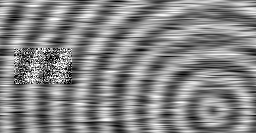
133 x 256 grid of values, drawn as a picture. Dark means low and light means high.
An odd patch, rougher than its surroundings, sits in the middle left. Rings spread out from the bottom right. The middle left is the roughest part. The halves do not mirror each other.
